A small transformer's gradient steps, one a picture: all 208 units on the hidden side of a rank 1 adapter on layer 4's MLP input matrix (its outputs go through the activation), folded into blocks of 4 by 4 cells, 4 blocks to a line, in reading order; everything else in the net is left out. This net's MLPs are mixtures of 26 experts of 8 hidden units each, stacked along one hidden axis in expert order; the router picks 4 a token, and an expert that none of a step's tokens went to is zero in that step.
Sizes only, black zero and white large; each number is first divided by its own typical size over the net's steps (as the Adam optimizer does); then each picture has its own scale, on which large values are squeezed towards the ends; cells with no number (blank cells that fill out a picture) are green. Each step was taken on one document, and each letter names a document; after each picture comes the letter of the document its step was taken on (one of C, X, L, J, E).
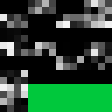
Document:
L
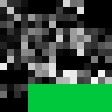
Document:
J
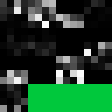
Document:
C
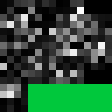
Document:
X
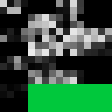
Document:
J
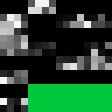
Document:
L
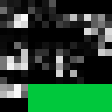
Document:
X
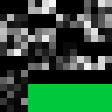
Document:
L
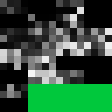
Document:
J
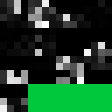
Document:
C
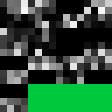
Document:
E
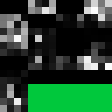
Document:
L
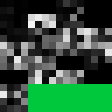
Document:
J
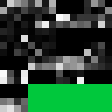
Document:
E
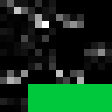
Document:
C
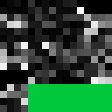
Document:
X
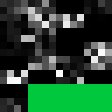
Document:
C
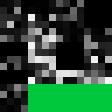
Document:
J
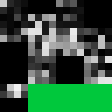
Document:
J
